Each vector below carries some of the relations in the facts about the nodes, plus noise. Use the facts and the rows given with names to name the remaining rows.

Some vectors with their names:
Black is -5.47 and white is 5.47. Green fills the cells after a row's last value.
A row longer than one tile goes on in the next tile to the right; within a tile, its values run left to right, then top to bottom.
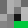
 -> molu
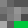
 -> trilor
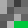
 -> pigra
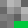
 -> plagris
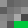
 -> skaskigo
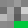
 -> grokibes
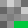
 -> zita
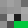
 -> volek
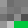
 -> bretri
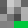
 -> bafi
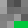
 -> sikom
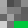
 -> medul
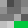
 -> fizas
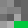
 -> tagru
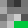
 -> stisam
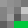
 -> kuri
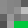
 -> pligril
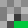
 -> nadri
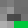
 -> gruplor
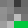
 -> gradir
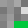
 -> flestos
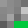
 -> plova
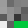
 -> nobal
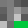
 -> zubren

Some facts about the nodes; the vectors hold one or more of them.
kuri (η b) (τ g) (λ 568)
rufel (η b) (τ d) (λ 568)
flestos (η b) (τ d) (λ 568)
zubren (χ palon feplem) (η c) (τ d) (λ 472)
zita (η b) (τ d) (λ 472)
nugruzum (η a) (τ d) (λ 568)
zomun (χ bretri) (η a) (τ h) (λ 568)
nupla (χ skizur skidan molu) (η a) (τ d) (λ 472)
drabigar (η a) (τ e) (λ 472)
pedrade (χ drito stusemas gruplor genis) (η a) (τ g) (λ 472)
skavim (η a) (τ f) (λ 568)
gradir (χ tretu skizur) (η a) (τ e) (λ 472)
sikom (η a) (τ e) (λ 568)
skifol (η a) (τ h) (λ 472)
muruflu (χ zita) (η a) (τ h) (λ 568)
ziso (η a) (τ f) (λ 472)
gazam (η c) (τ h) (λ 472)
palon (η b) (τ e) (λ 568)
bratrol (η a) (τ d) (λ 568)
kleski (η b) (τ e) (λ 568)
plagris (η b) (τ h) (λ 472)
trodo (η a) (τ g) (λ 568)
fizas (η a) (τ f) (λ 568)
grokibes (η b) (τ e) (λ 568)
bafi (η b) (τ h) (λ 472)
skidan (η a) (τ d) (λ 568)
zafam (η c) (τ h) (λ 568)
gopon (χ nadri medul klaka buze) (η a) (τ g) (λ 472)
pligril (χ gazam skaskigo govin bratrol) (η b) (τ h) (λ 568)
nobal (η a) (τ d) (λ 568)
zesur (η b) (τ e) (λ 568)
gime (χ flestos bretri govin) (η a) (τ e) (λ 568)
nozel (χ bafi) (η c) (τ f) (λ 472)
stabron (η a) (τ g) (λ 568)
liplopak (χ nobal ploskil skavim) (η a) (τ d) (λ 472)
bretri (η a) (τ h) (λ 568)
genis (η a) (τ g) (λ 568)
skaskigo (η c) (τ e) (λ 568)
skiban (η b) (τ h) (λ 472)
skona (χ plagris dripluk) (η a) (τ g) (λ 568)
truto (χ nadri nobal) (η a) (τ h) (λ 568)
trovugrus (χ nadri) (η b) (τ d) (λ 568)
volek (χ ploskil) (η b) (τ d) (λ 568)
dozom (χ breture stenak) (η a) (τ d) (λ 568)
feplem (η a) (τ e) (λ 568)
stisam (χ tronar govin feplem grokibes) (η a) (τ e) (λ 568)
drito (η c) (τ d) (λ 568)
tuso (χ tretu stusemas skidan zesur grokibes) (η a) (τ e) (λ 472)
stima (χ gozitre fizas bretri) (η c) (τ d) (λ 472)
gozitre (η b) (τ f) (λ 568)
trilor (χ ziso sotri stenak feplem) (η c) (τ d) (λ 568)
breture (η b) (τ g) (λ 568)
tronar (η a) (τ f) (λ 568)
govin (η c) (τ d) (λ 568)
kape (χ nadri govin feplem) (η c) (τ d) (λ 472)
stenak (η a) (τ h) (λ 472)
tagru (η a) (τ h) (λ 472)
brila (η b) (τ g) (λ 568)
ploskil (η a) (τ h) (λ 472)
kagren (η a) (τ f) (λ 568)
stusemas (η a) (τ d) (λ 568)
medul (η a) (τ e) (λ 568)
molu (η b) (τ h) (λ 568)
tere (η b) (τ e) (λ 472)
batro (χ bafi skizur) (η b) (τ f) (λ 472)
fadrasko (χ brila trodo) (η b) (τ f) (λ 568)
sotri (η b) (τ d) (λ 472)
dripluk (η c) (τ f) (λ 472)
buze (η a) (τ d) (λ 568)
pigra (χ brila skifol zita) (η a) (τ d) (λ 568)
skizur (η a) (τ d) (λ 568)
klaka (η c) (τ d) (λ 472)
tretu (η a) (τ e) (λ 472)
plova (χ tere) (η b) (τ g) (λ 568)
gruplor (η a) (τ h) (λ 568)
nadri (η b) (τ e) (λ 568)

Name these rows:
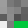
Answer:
buze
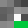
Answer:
stima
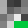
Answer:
gime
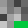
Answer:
gopon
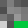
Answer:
nozel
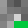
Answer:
drabigar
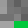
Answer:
nugruzum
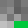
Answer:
tretu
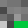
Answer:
dripluk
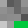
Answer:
feplem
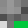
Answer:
ploskil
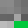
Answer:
stenak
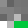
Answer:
ziso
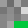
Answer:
gozitre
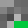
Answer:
skifol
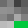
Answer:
nupla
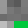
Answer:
kagren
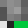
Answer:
klaka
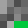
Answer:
muruflu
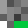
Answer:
skavim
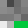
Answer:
tronar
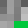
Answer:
batro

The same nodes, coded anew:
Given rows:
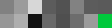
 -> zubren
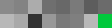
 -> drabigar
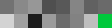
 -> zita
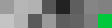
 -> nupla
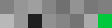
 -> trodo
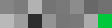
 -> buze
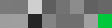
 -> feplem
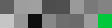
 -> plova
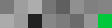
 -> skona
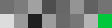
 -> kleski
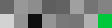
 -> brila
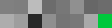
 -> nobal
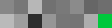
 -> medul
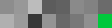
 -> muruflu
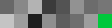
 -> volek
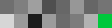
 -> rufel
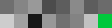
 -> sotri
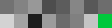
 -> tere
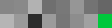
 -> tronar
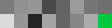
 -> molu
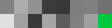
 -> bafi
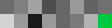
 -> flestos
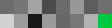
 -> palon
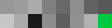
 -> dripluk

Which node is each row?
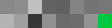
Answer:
pigra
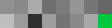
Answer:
gruplor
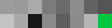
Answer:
gazam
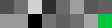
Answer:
nadri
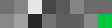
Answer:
stisam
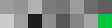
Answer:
zafam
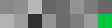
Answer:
bretri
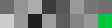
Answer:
fadrasko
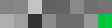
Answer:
dozom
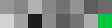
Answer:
drito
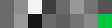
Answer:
truto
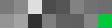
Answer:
gime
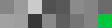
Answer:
zomun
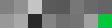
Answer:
liplopak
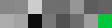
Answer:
govin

